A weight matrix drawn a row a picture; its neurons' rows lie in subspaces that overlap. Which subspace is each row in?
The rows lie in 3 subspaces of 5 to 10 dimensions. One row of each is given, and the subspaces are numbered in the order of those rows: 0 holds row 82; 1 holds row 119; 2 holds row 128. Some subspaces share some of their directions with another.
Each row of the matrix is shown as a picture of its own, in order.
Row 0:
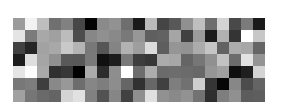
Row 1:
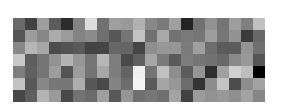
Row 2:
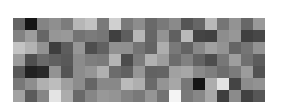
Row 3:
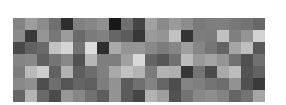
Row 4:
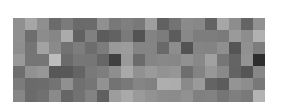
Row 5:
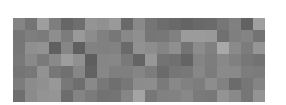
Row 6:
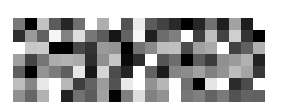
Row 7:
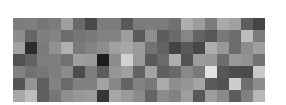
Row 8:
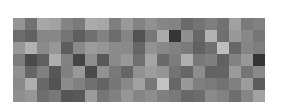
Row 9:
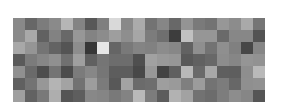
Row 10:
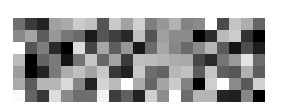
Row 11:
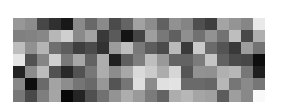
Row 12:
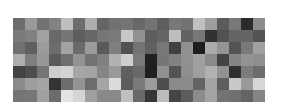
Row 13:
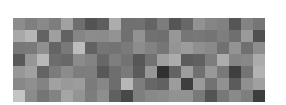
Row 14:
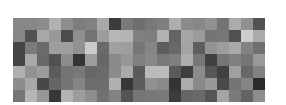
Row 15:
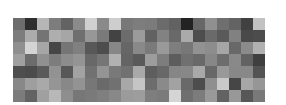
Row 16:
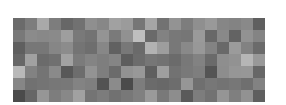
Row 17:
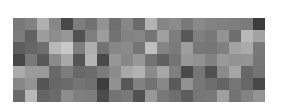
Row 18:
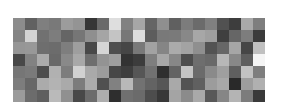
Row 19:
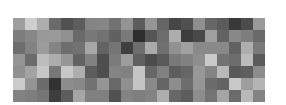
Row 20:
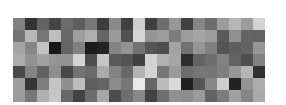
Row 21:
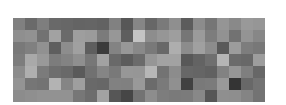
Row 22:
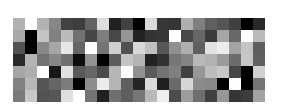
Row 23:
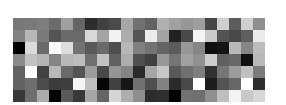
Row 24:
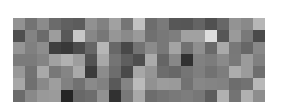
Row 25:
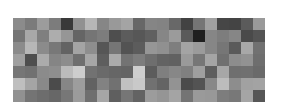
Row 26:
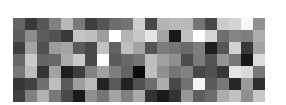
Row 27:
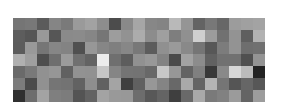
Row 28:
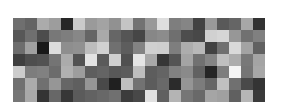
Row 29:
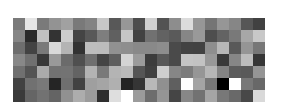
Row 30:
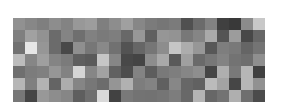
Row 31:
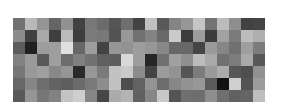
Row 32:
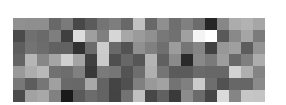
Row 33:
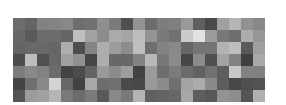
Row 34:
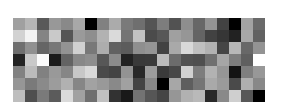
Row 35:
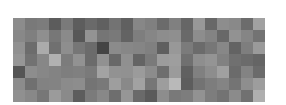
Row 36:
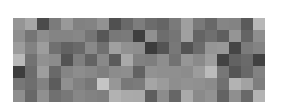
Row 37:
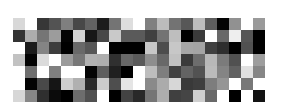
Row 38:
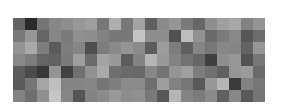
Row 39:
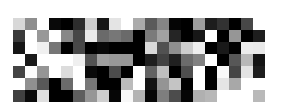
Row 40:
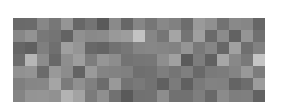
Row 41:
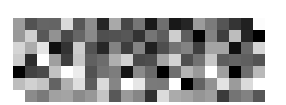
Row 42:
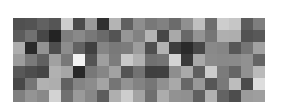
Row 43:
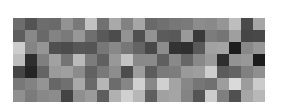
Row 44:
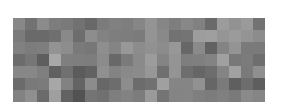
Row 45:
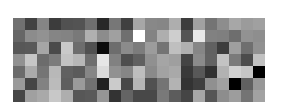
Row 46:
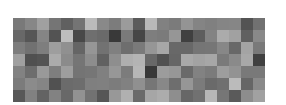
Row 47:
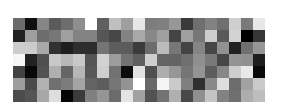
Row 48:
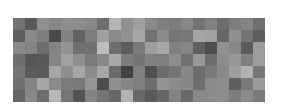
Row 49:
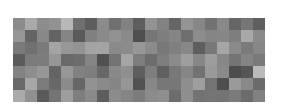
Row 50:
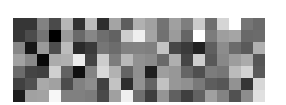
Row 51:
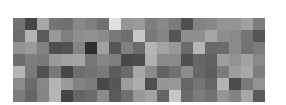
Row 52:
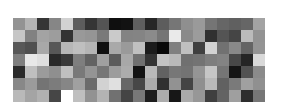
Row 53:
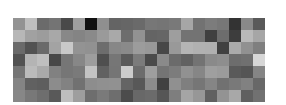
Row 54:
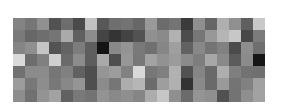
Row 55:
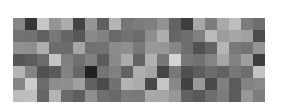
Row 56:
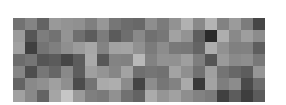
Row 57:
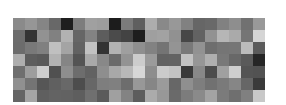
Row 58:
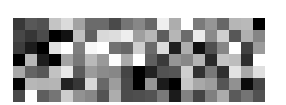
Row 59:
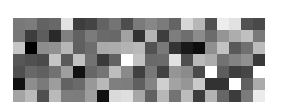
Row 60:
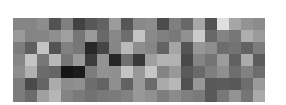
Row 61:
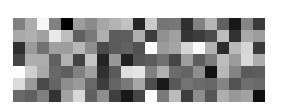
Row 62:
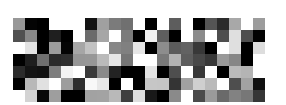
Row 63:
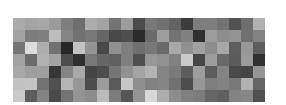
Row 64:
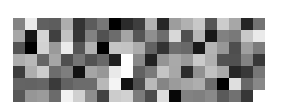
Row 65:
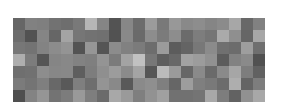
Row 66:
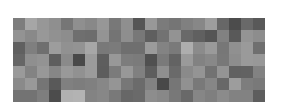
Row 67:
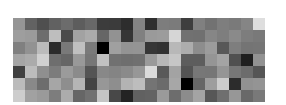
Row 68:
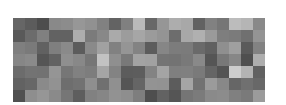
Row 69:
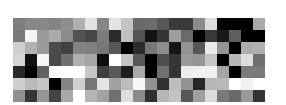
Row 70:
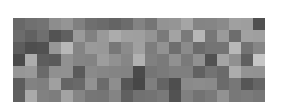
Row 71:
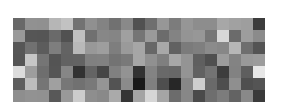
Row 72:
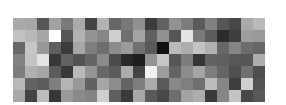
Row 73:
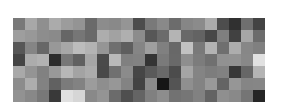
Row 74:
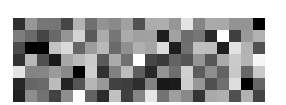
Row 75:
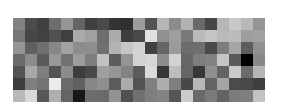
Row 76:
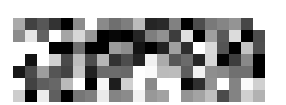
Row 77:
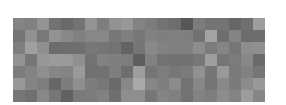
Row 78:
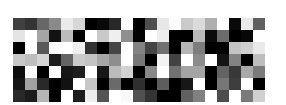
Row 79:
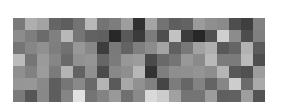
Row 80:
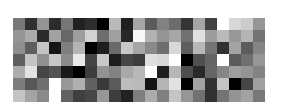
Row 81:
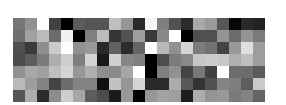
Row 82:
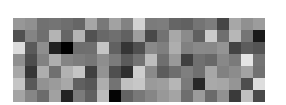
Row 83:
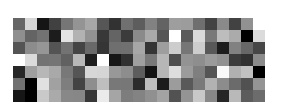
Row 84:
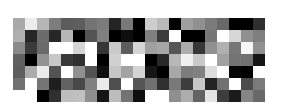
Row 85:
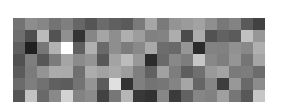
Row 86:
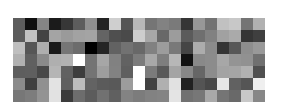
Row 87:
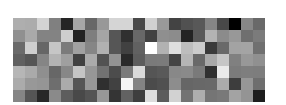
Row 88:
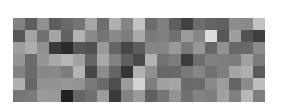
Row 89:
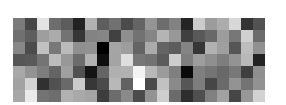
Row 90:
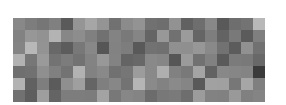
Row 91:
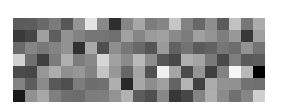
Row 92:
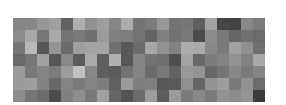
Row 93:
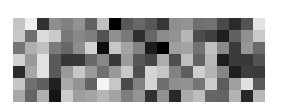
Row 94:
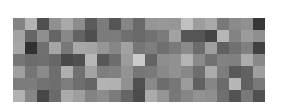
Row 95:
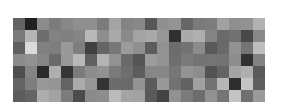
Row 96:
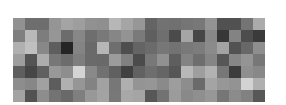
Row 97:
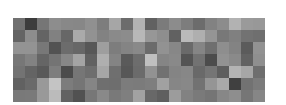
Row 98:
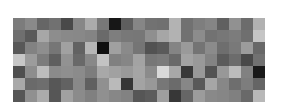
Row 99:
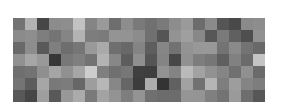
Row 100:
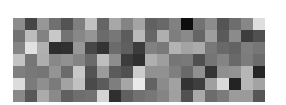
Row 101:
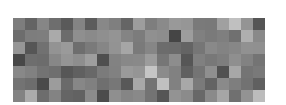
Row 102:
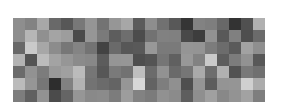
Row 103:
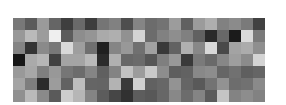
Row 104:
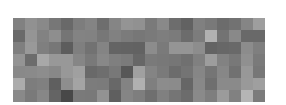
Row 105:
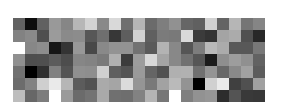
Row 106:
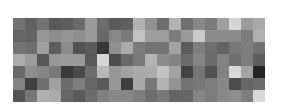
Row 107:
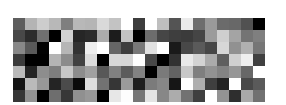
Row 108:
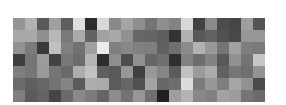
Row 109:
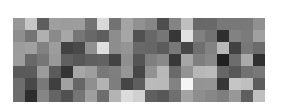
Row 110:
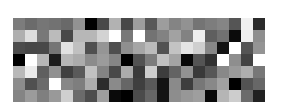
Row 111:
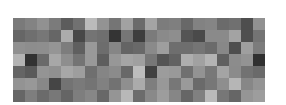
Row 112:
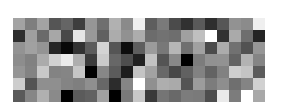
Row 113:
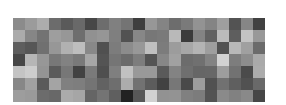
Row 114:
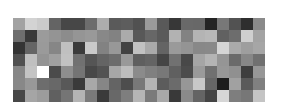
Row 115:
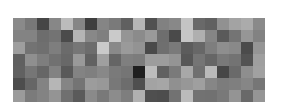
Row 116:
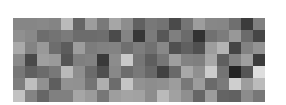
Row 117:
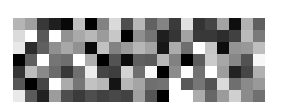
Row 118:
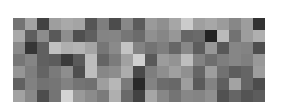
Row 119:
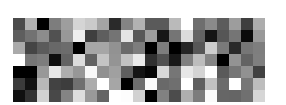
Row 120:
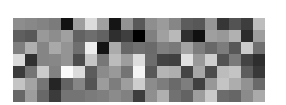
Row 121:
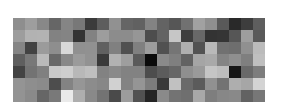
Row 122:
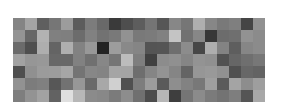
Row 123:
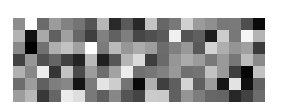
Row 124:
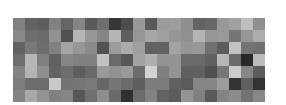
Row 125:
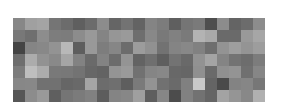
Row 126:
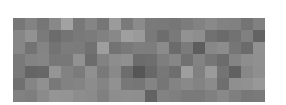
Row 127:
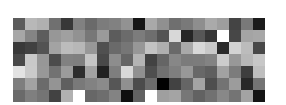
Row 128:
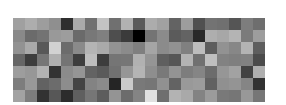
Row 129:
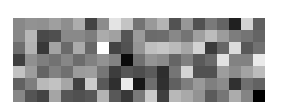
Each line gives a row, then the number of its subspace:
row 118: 0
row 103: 1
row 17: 1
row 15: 0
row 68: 2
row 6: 0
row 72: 2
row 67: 2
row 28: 2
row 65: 1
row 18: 1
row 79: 1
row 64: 2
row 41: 2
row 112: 0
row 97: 0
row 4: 2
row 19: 0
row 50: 2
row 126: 2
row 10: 0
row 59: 1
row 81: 1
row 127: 1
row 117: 1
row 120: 2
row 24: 0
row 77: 0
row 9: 2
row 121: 1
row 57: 2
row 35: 1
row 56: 0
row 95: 0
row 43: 1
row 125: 0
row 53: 1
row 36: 1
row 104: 0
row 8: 1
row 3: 2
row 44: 1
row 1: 2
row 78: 0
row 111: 2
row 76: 1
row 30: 1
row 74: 1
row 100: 1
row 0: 2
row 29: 2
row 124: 2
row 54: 1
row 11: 1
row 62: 2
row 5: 0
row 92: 2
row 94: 0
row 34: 1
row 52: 2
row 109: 2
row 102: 0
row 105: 0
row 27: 1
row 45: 1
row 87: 1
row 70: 2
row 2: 0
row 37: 0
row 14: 1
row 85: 1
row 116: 1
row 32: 0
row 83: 1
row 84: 2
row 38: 0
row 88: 0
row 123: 0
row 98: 2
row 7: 1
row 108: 1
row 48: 1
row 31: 2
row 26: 0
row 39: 0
